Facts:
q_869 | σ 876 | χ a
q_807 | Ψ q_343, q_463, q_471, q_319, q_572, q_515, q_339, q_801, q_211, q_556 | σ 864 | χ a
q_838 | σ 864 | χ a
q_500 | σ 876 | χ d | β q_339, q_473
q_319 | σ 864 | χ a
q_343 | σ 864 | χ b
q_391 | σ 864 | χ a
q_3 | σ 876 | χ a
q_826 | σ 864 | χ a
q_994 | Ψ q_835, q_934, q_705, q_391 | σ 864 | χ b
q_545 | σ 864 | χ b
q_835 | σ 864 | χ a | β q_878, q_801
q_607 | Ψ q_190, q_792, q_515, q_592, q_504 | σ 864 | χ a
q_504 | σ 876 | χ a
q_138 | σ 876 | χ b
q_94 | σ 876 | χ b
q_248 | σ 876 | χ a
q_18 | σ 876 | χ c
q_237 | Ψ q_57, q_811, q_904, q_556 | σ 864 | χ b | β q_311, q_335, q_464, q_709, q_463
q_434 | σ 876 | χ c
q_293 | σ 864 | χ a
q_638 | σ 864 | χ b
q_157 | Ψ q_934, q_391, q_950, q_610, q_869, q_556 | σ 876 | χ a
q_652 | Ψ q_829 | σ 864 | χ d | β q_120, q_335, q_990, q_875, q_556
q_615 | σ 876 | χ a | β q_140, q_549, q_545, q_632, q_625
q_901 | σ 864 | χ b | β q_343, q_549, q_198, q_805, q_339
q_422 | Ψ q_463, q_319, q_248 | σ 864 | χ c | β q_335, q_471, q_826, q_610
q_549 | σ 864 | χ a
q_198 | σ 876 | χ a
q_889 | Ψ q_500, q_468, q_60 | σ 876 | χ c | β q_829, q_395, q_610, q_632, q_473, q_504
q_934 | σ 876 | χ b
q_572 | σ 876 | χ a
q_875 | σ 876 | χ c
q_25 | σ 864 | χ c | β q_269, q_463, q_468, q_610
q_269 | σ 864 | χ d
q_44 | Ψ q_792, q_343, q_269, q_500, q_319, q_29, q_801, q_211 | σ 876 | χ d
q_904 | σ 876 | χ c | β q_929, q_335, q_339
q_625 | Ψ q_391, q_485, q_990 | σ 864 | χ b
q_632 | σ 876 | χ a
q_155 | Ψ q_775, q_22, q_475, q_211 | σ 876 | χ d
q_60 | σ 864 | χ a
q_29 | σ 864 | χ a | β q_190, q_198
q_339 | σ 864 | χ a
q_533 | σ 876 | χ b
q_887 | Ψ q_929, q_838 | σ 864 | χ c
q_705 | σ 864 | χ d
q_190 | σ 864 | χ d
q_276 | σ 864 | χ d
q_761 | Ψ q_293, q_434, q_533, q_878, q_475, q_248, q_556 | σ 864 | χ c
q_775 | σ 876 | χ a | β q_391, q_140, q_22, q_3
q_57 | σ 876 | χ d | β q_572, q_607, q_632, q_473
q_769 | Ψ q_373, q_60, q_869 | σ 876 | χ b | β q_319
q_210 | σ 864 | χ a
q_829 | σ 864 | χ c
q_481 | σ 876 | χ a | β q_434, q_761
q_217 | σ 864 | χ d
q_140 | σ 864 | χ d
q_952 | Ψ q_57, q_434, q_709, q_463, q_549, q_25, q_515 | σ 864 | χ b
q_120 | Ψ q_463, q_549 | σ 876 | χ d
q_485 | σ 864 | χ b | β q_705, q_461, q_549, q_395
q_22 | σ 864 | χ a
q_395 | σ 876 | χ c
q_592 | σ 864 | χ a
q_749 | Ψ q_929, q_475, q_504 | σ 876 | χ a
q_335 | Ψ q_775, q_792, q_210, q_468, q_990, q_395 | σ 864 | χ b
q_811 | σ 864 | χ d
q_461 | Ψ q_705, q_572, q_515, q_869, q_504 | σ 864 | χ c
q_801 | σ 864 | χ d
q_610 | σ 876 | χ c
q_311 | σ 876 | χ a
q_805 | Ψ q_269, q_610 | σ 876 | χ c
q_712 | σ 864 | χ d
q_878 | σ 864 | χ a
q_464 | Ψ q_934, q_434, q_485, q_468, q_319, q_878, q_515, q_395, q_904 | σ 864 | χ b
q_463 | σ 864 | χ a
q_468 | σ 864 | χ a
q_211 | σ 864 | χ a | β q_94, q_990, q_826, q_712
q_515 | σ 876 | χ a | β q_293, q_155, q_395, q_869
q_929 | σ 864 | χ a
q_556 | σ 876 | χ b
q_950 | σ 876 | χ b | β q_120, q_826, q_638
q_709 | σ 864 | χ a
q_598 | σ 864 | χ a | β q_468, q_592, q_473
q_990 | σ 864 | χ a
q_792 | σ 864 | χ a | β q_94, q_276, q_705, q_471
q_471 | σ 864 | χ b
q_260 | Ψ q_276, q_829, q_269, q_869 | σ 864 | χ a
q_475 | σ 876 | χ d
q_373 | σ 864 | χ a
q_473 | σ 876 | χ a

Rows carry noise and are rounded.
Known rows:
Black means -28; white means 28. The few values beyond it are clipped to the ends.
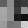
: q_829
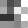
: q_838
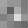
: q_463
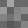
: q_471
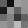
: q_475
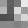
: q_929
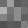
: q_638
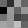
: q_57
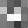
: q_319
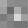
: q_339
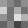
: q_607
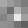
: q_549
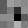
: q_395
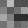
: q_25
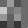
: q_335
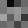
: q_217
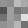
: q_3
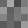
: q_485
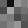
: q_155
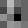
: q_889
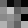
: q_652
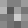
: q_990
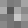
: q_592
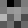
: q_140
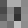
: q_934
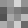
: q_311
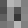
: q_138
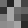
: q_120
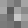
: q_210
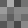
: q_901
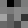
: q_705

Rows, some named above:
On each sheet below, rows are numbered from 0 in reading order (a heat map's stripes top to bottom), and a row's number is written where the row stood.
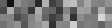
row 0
q_155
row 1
q_120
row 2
q_533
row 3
q_468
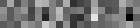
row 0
q_485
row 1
q_950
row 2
q_422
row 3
q_769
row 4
q_18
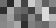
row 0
q_120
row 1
q_373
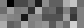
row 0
q_276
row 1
q_44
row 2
q_556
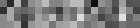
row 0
q_120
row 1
q_157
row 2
q_775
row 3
q_155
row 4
q_769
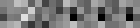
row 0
q_749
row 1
q_994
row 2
q_904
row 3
q_875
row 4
q_395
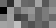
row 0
q_57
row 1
q_485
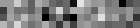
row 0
q_869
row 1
q_875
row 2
q_887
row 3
q_709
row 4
q_712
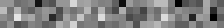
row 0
q_807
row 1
q_811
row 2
q_572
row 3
q_826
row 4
q_155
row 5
q_775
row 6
q_269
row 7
q_805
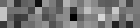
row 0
q_461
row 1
q_155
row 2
q_18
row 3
q_260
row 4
q_625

